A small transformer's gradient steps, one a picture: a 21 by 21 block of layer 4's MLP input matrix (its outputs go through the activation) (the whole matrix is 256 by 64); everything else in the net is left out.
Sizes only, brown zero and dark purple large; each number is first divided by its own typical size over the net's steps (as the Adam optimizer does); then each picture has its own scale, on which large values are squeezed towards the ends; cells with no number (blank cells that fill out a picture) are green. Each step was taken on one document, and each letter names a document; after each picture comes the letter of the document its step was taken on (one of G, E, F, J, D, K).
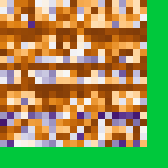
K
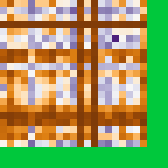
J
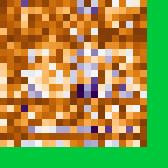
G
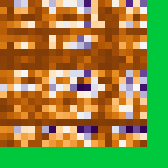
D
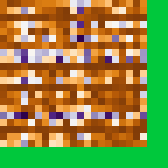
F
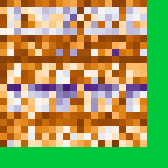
J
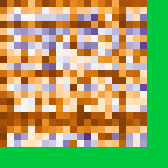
J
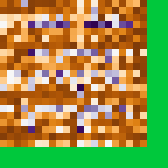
G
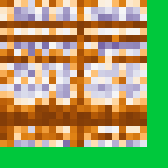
J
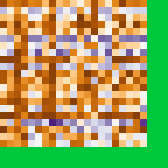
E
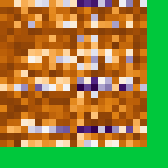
G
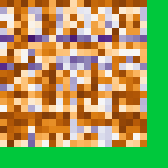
E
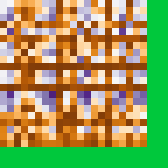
K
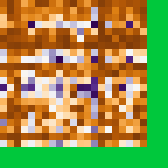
G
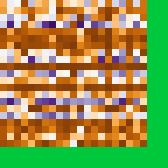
K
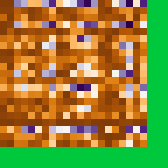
D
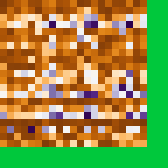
D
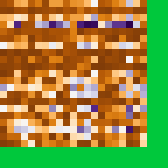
D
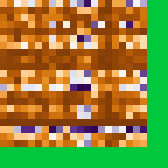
D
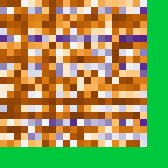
E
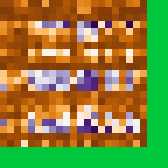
G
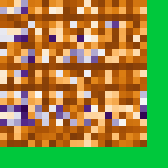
F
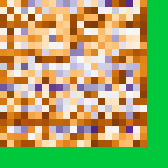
E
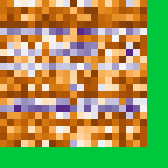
J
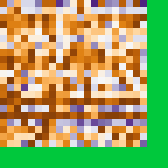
E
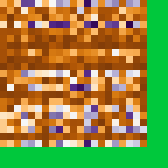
G
